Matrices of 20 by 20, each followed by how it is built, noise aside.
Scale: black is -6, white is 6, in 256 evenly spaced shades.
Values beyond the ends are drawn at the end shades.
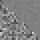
lower triangular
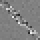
banded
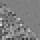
lower triangular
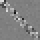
banded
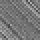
Toeplitz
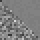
lower triangular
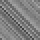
Toeplitz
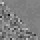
lower triangular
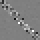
banded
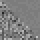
lower triangular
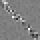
banded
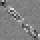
banded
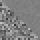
lower triangular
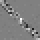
banded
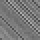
Toeplitz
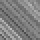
Toeplitz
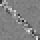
banded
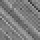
Toeplitz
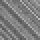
Toeplitz
